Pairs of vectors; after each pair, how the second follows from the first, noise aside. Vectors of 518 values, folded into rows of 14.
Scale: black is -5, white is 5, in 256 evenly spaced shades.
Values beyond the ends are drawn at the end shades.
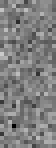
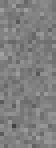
shrunk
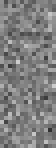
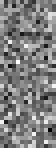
scaled up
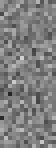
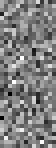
scaled up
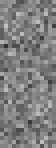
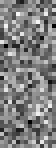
scaled up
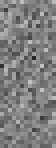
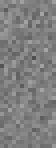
shrunk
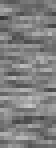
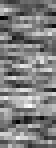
scaled up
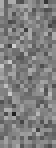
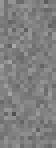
shrunk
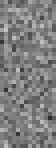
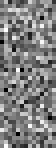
scaled up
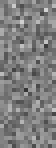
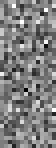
scaled up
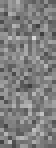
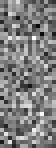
scaled up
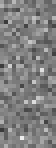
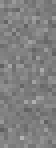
shrunk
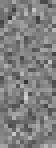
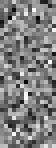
scaled up
